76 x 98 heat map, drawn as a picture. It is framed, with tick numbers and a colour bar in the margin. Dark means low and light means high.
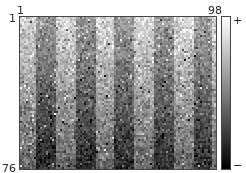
Stripes: upright, repeating 5 times. Histogram: bell-shaped. Slope: up to the top.
